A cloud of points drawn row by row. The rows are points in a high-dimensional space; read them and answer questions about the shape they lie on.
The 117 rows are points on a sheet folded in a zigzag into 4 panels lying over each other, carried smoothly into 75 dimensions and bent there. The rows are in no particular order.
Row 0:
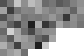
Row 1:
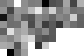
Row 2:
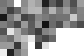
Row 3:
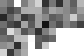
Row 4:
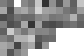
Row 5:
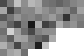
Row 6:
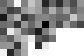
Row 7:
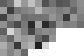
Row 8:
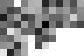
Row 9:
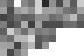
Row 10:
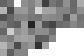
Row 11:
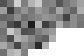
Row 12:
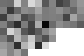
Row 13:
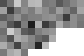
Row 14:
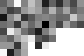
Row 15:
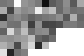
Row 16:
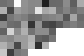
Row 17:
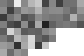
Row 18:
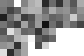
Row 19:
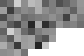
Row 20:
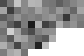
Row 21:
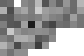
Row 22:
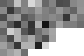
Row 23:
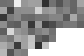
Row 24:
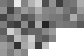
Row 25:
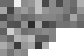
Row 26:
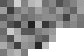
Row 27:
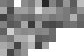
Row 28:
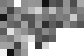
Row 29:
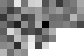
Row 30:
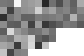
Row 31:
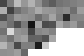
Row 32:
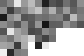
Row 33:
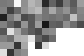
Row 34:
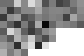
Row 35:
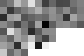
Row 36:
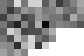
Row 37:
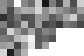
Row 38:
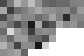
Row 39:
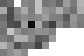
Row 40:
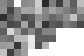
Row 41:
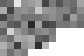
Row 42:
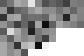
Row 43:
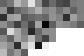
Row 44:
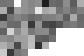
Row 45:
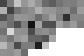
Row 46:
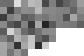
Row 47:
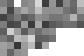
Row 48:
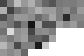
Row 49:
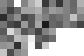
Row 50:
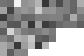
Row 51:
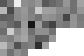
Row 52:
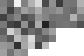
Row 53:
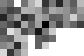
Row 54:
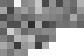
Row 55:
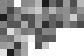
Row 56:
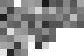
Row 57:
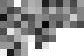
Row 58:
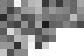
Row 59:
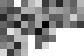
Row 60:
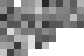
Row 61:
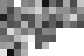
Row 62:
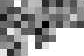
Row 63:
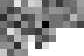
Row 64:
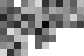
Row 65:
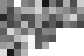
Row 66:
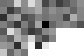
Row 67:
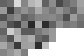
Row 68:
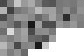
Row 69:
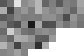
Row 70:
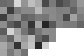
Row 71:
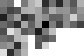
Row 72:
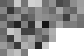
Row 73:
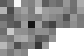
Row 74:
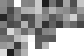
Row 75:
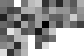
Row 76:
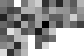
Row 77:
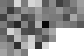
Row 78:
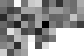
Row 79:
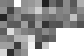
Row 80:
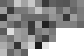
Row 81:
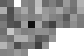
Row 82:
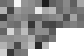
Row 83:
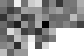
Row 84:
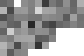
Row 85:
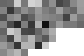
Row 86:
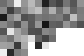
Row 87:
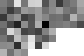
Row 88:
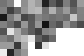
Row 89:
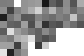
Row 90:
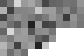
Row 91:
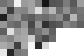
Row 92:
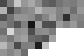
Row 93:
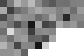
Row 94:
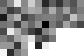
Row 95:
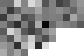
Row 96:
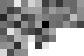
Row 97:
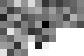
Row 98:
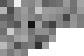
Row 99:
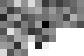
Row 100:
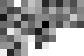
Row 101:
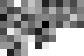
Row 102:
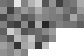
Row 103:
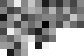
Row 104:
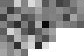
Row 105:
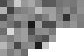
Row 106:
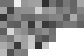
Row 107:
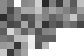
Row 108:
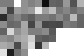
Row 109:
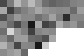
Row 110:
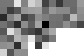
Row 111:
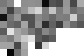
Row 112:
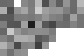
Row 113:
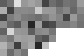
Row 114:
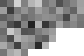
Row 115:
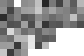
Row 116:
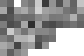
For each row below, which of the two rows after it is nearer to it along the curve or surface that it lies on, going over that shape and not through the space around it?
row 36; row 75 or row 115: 75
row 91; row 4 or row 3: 4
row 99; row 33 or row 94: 94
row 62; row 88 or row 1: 88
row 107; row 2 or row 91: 91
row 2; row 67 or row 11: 67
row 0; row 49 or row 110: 49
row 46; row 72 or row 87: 87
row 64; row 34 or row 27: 34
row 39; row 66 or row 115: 115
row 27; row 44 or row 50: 44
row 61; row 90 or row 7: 90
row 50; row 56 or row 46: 56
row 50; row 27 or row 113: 113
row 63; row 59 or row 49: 59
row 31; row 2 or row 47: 47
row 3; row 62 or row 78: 62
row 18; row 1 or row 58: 58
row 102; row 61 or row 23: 23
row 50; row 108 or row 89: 89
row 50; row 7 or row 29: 7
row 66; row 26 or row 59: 59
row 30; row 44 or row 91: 91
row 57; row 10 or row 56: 56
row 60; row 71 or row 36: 71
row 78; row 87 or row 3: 87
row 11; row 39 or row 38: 38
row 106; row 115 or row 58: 115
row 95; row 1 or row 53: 53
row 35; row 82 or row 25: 25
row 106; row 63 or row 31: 31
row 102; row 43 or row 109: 109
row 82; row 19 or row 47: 47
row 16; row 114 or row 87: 114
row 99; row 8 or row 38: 8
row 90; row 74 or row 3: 74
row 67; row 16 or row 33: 33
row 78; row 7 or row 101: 101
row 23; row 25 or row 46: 25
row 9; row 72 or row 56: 56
